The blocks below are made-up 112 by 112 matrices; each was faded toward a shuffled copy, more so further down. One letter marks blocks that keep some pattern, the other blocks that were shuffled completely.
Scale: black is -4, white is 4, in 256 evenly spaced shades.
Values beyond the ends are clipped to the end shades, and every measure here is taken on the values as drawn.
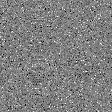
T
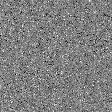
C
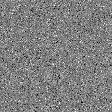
T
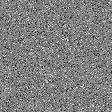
T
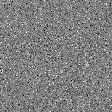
T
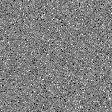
T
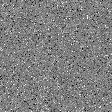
C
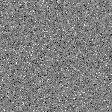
C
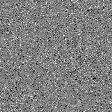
T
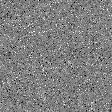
C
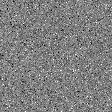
C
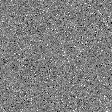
T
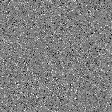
T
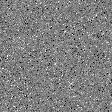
C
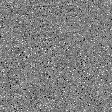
T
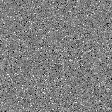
T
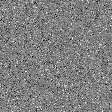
C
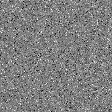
T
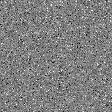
T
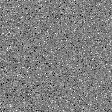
T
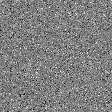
C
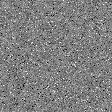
C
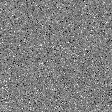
C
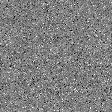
T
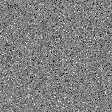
T
